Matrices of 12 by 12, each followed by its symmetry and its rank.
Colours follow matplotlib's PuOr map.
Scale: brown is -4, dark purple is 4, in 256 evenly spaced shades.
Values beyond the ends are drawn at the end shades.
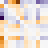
antisymmetric, rank two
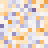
neither, full rank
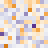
neither, full rank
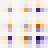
symmetric, rank one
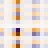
neither, rank one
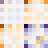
symmetric, rank two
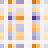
neither, rank one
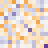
symmetric, full rank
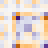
symmetric, rank two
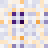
symmetric, rank two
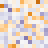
neither, full rank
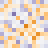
symmetric, full rank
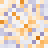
symmetric, full rank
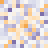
symmetric, full rank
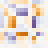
antisymmetric, rank two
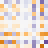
antisymmetric, rank two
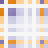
symmetric, rank one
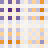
symmetric, rank one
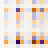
neither, rank one
